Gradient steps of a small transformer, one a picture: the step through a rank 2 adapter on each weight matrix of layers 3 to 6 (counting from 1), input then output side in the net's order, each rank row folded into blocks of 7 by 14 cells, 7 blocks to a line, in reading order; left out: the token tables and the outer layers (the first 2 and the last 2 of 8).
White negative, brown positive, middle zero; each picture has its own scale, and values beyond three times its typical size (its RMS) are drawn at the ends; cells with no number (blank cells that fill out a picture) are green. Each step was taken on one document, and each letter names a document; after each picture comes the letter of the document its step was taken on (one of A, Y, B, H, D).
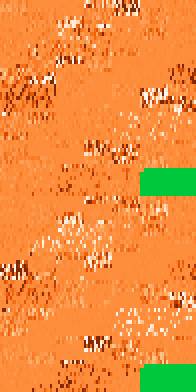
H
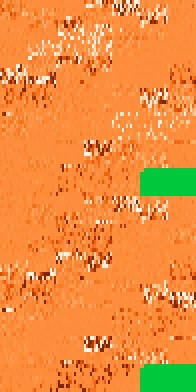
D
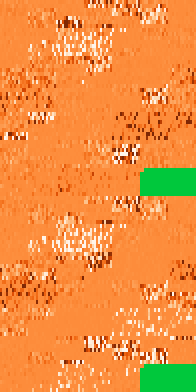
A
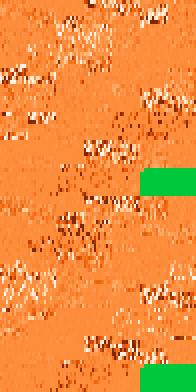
D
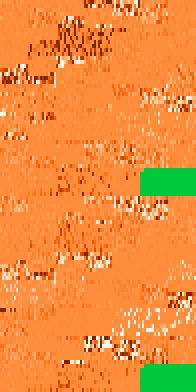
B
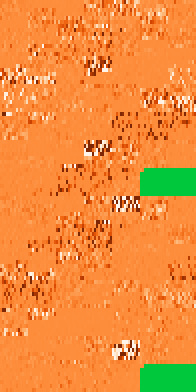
D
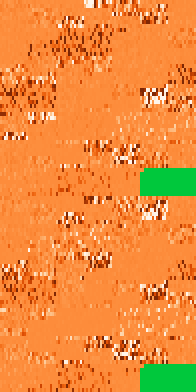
B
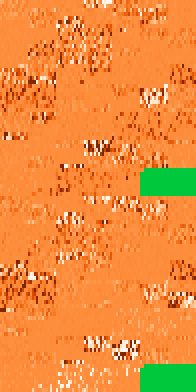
A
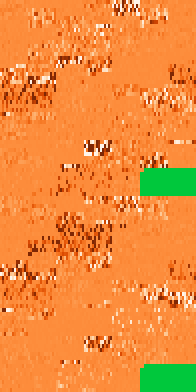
D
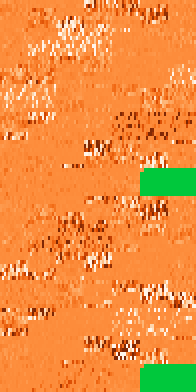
H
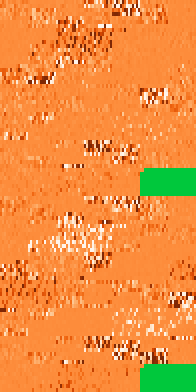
A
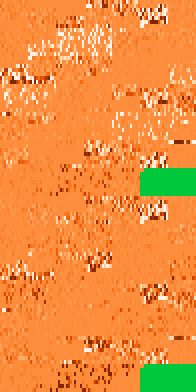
D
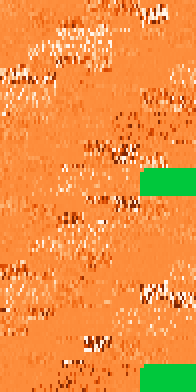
H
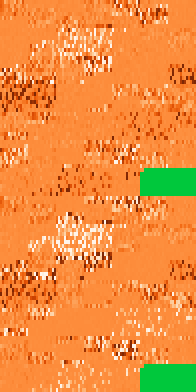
A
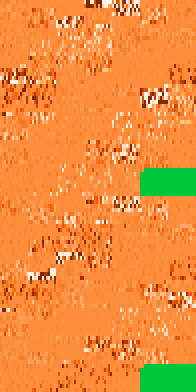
D
